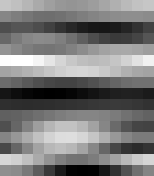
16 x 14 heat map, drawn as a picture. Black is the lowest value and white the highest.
There is no overall slope. The grain runs across in streaks. The bottom right is the roughest part.
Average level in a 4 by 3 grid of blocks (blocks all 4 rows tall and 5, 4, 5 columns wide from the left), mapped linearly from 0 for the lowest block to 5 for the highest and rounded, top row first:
3 2 2
5 4 5
0 1 0
4 3 2
